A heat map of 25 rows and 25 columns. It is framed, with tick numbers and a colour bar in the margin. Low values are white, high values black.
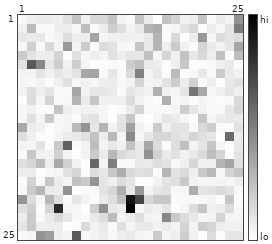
Most values sit low, with a long tail of high ones. On average the colour sits 10% of the way up the scale. No seam splits the table. The grain is fine, like static. There are no regular stripes.
